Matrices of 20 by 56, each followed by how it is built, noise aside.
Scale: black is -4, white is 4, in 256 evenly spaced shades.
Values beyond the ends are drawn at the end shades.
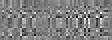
low rank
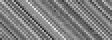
Toeplitz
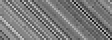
Toeplitz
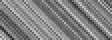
Toeplitz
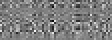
low rank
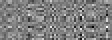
low rank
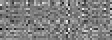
low rank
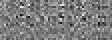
low rank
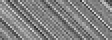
Toeplitz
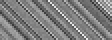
Toeplitz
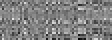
low rank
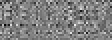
low rank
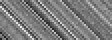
Toeplitz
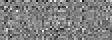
low rank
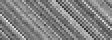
Toeplitz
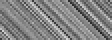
Toeplitz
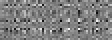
low rank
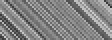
Toeplitz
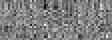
low rank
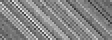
Toeplitz
